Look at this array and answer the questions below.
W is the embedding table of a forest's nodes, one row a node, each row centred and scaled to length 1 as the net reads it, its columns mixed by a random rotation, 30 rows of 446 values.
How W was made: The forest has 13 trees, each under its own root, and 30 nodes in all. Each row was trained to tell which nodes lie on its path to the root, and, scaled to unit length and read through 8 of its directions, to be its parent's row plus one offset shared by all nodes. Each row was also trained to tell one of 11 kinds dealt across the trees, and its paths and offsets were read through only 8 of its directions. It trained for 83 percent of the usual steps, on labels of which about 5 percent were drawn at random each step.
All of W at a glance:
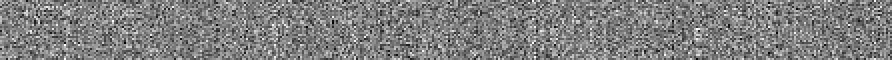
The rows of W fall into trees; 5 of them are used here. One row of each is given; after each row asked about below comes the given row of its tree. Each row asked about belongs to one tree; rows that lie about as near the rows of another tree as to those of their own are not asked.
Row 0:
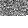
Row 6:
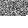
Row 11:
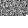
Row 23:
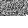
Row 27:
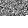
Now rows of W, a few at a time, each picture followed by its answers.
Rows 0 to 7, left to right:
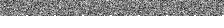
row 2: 23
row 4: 0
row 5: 11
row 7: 11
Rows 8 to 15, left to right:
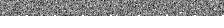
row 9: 0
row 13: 23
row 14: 27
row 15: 6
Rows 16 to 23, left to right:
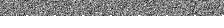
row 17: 27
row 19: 27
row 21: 0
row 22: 11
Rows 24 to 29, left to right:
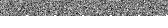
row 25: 27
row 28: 11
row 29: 23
